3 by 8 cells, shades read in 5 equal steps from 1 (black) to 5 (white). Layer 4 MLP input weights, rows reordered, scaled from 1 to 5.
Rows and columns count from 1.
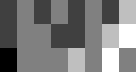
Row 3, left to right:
1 3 3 3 4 3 5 3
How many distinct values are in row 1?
3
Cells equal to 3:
11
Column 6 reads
3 3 3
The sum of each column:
5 9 8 8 8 9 11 12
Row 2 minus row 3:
1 0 0 -1 -2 0 -1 2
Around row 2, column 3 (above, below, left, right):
2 3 3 2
